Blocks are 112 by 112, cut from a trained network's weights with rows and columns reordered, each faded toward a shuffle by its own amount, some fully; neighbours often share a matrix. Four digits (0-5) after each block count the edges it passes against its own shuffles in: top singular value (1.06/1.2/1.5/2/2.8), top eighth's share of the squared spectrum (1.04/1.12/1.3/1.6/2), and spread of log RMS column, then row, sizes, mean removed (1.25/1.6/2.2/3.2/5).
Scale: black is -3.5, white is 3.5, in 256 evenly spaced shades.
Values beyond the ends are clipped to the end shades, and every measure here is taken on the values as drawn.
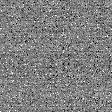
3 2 1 0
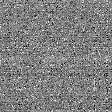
3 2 2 0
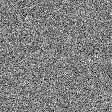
1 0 0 0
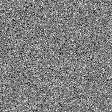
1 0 0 0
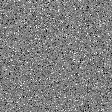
0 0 0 0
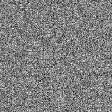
3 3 1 0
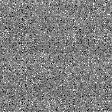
2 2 2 0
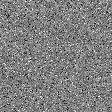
0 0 0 0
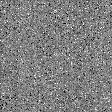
1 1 0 0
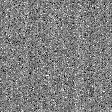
2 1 0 0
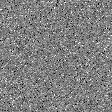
0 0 0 0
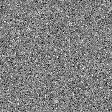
2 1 0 0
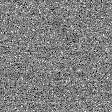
1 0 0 0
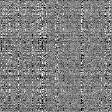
4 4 4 1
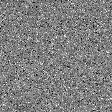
0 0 0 0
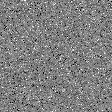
0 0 0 0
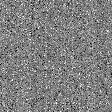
1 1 0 0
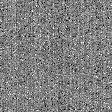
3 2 0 1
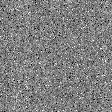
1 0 0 0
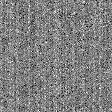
3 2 0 1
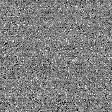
2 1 1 0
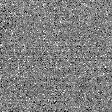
2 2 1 0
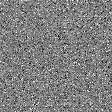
1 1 1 0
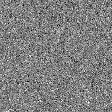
2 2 0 0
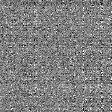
3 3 3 0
